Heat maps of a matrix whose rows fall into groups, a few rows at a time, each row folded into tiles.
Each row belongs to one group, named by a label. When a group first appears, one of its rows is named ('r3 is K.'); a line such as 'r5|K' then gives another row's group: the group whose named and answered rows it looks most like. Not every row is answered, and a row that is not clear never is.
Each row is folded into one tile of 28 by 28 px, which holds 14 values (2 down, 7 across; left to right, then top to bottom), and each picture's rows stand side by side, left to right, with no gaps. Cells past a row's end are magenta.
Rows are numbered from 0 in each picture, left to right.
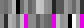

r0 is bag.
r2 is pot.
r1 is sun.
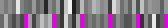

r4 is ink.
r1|bag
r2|bag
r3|sun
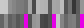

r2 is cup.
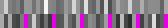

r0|cup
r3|ink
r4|cup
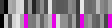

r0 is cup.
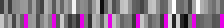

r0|pot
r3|bag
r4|sun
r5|sun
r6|cup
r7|ink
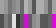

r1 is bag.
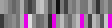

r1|sun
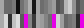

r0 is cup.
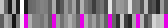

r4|cup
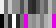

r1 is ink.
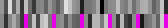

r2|sun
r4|cup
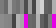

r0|pot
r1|bag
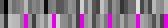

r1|bag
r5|pot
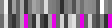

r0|ink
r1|cup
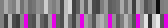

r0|cup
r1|cup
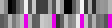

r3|pot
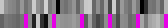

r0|ink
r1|cup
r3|ink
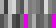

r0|bag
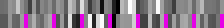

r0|cup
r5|cup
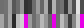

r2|ink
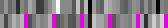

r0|bag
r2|ink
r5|bag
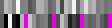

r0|cup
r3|ink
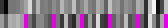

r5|bag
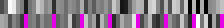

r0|sun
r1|sun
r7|pot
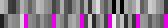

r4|pot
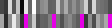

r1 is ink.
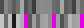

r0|pot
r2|bag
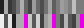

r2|cup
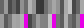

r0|bag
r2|bag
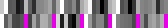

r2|cup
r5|bag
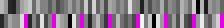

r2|pot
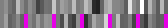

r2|cup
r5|ink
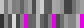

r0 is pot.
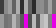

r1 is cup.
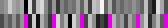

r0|sun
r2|pot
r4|pot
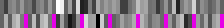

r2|ink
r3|pot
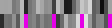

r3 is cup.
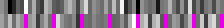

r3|ink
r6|ink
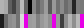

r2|bag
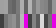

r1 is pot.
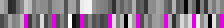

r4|pot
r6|bag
